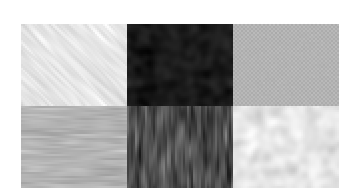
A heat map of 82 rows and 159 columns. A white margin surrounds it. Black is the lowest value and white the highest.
The table splits into 2 rows of 3 panels. Panel 1,1: very high, slanting down to the right, faint in contrast. Panel 1,2: very low, blotchy, faint in contrast. Panel 1,3: high, checkered, faint in contrast. Panel 2,1: high, streaked across, faint in contrast. Panel 2,2: low, streaked downward. Panel 2,3: very high, blotchy, faint in contrast.
